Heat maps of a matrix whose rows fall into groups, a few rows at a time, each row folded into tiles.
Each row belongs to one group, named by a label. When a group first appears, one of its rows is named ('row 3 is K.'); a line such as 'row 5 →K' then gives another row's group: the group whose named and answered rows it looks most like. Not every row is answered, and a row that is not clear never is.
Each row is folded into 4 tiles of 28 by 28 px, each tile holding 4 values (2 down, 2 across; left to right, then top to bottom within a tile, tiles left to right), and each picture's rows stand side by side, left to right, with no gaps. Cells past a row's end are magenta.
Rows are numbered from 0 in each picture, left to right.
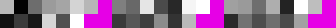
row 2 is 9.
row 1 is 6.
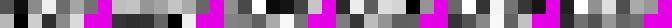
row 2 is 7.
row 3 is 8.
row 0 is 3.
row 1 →9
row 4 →8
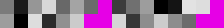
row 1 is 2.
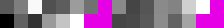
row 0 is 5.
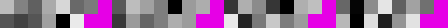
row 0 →9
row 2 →2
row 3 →3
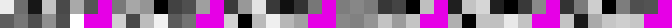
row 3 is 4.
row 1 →2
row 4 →2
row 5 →2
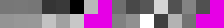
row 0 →4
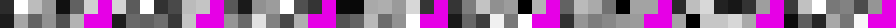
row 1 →6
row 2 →3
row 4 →5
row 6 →2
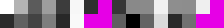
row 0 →9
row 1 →8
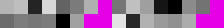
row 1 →2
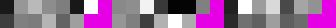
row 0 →5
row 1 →7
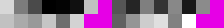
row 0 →4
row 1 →4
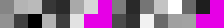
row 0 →6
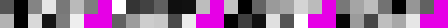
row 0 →3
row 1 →4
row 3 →5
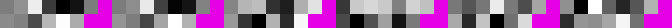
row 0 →7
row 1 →7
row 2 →6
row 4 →3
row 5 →7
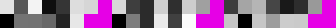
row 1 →9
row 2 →2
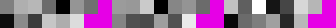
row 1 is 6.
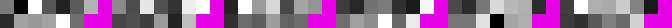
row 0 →7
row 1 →6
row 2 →8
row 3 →4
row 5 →8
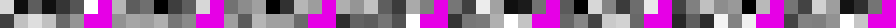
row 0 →4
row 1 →4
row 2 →2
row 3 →6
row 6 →5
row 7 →7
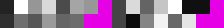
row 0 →8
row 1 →8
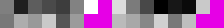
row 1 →4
